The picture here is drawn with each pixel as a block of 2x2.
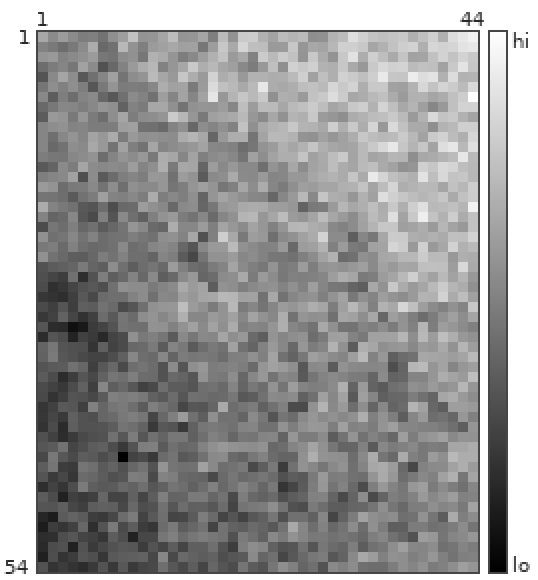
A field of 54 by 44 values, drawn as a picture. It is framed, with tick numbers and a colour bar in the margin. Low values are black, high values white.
The ninth with the lowest average is the bottom left. The field climbs toward the top right. The top right is the ninth with the highest average. Neither half mirrors the other. There are no regular stripes.
